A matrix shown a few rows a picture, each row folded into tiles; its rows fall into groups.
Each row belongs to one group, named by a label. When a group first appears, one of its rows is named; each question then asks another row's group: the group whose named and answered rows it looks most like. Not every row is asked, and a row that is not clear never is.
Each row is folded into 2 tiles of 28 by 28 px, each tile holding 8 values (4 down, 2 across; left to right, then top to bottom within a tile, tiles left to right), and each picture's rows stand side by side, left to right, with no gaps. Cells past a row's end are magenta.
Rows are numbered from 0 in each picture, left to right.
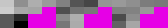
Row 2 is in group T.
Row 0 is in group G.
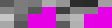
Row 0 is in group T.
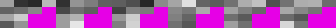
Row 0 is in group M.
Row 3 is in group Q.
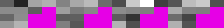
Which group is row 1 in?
G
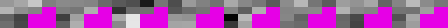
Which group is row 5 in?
Q
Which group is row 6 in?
G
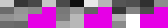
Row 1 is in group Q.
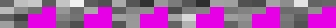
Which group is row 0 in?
G
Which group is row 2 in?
M
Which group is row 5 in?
Q
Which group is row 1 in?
Q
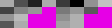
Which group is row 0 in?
M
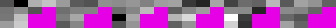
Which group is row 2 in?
T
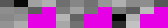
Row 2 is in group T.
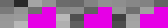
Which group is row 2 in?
T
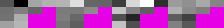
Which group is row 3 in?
G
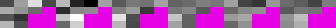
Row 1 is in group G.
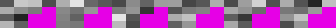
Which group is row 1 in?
Q
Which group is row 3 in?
M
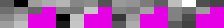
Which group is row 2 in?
T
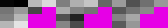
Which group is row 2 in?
M
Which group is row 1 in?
G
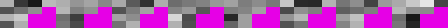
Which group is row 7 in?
G
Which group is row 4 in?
T
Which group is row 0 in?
M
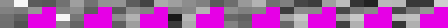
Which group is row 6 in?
M
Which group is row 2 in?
M
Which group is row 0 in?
Q
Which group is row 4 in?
G
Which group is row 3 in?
T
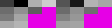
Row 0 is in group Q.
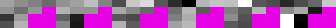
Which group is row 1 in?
G
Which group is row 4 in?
Q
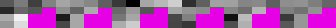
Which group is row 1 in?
T
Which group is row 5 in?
T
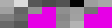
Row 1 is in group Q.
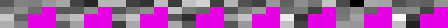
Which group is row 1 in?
M
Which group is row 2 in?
M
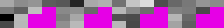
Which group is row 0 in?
T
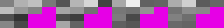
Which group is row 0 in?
G
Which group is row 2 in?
Q
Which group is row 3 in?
Q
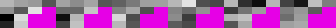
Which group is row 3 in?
Q
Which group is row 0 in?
T
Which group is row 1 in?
T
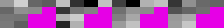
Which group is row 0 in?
Q
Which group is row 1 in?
M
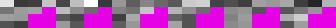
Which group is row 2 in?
T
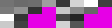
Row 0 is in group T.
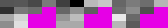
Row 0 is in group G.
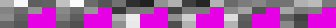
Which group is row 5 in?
G
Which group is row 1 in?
Q
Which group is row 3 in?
M
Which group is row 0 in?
Q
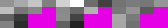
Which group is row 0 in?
G
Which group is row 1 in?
Q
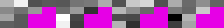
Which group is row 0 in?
Q
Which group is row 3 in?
T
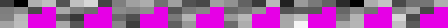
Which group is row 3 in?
M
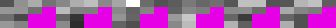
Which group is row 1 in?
G
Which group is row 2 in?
Q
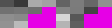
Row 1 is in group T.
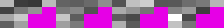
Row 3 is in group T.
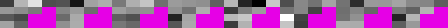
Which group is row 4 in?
M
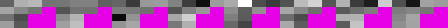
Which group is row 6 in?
M
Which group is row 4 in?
Q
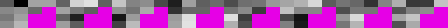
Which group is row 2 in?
T
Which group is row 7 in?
M
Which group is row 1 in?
G
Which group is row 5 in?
G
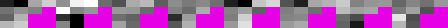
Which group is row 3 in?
T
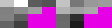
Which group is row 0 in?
Q
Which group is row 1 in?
G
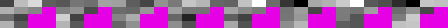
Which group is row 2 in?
M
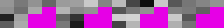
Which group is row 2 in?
M
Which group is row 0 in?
T
